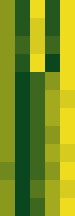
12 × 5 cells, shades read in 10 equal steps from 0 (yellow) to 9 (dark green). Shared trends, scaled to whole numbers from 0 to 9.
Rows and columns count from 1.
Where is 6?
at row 11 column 3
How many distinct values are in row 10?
5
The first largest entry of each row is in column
2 2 2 4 2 2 2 2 2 2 2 2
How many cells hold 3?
5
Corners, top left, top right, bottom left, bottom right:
4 0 4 0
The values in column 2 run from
7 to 9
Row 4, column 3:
0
